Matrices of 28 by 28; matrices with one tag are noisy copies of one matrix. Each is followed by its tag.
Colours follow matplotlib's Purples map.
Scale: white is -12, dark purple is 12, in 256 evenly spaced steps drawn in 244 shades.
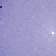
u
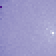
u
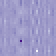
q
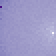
u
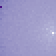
u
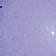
u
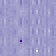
q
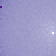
u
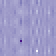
q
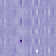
q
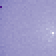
u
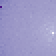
u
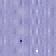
q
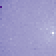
u
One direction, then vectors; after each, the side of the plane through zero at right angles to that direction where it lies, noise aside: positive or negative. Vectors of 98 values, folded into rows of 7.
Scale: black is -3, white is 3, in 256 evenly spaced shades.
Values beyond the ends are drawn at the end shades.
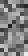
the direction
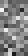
negative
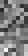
positive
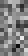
positive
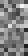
negative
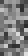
positive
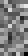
negative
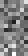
positive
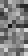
positive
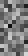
positive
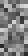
negative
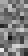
negative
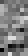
positive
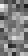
positive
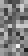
negative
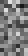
positive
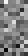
negative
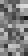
negative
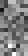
positive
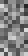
positive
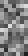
negative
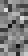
positive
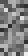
positive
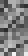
positive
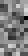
negative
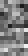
positive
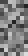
positive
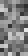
positive
